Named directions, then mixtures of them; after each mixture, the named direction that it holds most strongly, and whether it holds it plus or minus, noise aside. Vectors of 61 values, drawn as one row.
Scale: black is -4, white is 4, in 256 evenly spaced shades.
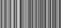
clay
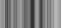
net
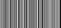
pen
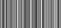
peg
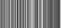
pen, minus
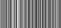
clay, plus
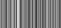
clay, plus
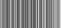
clay, minus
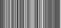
pen, minus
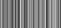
clay, minus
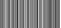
pen, minus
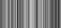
net, minus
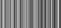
clay, plus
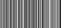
pen, plus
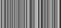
pen, plus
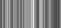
net, minus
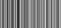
clay, minus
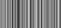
peg, minus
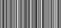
peg, plus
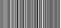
pen, minus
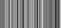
pen, minus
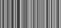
clay, minus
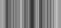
net, plus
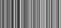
clay, minus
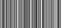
peg, plus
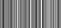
peg, plus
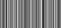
peg, plus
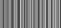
clay, minus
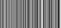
pen, minus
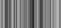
net, plus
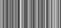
clay, minus
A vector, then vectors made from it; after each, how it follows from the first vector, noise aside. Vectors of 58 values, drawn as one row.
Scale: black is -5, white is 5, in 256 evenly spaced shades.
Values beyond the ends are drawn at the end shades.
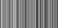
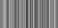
wrapped around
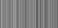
shrunk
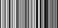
scaled up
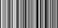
scaled up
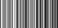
scaled up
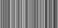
wrapped around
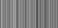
shrunk
